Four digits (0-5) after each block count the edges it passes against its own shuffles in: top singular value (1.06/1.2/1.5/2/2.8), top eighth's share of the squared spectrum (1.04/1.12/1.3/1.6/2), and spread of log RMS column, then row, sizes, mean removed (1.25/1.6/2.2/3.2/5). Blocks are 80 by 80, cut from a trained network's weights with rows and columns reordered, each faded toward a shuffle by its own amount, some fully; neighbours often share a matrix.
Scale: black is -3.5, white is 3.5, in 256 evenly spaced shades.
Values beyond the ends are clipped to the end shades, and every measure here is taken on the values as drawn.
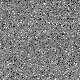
0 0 0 0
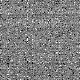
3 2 2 0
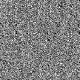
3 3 1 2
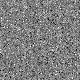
0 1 0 0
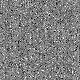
1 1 0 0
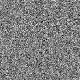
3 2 0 1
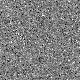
0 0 0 0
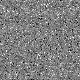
0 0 0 0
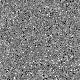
0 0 0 0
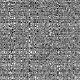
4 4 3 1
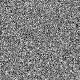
1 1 0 0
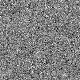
1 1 0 0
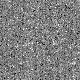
1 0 0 0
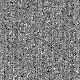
2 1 0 0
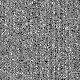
3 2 0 1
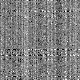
4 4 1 3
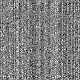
4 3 1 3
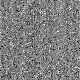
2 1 0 1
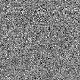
2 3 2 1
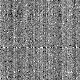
4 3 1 2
